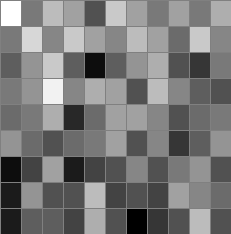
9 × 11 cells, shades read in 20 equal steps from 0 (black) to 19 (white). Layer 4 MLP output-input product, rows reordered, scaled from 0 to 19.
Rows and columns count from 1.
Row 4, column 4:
10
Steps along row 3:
up up down down up up up down down up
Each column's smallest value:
1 5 6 2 1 5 0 4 4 4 6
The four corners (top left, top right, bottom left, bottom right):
19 13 2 6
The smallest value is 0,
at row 9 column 7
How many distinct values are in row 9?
8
